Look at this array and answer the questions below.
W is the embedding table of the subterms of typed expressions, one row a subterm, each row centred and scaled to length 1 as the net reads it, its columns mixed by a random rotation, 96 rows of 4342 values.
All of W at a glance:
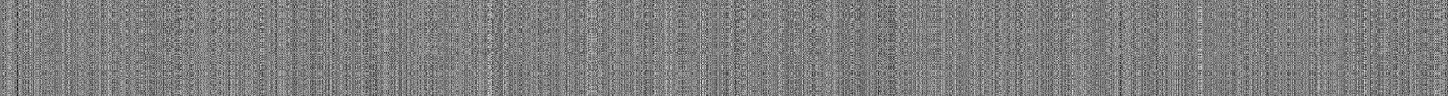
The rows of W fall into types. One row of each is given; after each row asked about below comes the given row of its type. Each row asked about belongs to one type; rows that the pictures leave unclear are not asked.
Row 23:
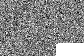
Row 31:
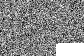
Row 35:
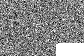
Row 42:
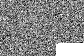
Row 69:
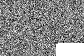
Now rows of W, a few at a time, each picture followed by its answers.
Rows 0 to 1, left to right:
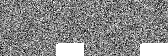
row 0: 42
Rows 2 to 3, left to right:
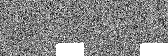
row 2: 31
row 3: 69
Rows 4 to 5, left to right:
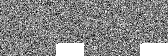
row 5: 35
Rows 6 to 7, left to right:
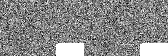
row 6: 35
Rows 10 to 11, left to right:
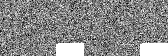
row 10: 31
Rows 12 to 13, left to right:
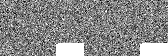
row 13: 42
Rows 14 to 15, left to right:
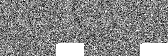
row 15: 42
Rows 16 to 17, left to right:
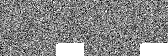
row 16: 42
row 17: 42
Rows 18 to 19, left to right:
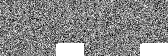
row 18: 69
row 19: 31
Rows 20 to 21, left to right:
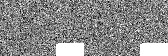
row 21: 35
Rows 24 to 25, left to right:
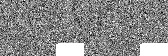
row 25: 23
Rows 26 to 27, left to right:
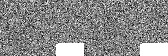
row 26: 35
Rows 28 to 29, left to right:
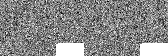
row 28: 23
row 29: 69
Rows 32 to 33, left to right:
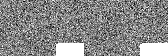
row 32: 23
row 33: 31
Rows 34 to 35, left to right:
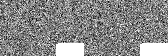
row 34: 69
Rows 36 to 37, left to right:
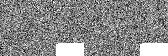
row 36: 42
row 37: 69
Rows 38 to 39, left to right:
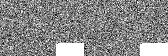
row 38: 35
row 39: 42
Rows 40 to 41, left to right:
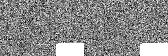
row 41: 35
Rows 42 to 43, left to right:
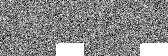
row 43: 31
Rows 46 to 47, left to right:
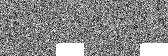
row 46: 35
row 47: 69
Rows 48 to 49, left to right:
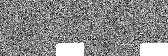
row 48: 31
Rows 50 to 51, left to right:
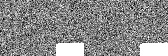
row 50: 31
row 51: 31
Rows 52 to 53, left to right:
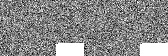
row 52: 42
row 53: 42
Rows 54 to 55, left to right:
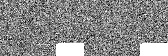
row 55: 42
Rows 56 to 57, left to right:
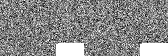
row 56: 35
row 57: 69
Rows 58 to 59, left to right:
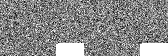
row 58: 35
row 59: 69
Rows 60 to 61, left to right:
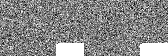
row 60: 35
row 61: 31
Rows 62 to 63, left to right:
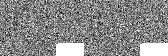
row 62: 23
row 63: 35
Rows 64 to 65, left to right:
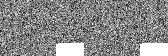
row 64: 31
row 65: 69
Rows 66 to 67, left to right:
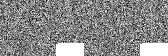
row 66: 69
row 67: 35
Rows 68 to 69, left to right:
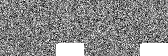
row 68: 35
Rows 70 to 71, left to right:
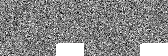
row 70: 23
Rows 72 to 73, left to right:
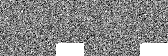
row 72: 42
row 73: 42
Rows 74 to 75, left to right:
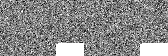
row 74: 42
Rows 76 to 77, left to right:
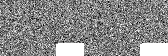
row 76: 69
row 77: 35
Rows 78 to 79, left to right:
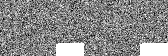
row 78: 31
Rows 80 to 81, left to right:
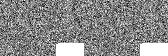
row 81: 35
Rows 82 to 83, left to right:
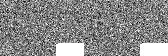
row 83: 35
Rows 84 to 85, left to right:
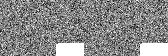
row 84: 31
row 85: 23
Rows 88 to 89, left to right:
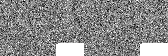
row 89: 23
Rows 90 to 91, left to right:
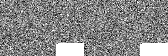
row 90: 42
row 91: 42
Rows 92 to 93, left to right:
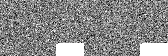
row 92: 35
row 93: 42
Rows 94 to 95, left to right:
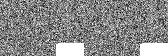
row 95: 69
